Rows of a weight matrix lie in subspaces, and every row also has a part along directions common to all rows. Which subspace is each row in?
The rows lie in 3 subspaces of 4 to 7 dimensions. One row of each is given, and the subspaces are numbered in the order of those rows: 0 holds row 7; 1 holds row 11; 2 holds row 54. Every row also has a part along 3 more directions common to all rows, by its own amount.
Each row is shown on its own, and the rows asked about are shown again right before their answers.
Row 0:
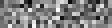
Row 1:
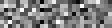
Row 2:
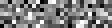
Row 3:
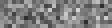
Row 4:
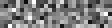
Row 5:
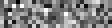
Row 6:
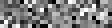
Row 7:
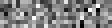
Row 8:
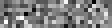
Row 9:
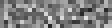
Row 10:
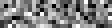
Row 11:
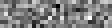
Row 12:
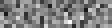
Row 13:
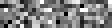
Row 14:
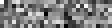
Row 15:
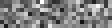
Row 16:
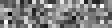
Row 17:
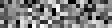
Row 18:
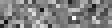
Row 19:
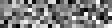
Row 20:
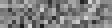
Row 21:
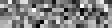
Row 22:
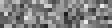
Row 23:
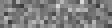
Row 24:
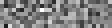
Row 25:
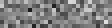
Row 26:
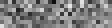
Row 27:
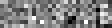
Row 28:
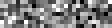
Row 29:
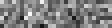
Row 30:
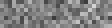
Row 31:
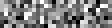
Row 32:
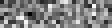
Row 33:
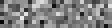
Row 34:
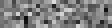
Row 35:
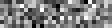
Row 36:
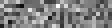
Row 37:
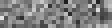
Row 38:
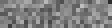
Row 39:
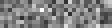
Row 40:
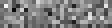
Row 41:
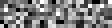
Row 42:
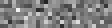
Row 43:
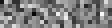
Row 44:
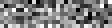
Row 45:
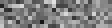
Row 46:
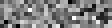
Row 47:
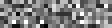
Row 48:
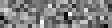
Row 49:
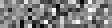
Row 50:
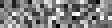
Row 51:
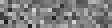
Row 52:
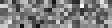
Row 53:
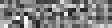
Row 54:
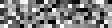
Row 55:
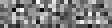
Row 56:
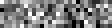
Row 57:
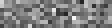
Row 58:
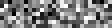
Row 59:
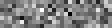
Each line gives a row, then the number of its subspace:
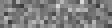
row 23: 1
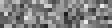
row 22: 0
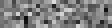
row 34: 2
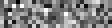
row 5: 0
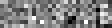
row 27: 0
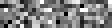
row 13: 2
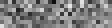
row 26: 2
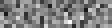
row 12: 0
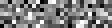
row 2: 2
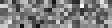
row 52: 2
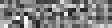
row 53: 2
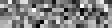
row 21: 2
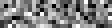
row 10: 2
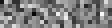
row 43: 0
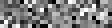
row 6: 1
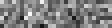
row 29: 0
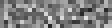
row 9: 1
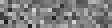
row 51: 0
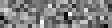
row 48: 0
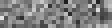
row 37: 0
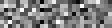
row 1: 2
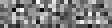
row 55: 2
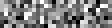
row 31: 0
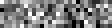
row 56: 0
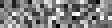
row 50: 1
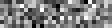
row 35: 1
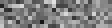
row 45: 1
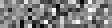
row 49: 1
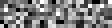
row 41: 2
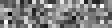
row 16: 0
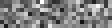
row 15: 2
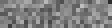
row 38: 2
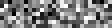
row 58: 2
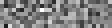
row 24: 2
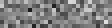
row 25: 1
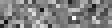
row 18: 1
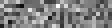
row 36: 1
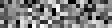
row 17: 1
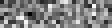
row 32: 0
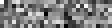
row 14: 0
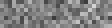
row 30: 1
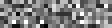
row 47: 2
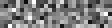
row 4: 2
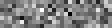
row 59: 0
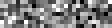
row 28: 2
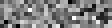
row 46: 1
